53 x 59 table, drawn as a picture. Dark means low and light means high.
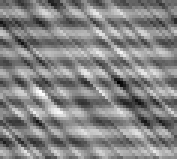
Stripes running across repeat 8 times from top to bottom. The ninth with the lowest average is the top left. No row or column stands out. No overall slope runs across the table. The values follow a bell shape.
